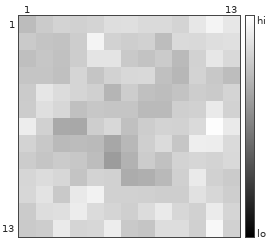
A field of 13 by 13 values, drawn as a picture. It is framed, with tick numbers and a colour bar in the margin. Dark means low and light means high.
Odd rows or columns: none. Average level on the scale: 80%. Calmest part: top left. Stripes: none. Histogram: bell-shaped.
